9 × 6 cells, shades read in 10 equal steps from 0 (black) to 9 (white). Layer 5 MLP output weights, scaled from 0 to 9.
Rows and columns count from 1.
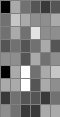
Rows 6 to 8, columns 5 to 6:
6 7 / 6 5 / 2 4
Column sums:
29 48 43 38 42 44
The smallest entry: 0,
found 2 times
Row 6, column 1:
0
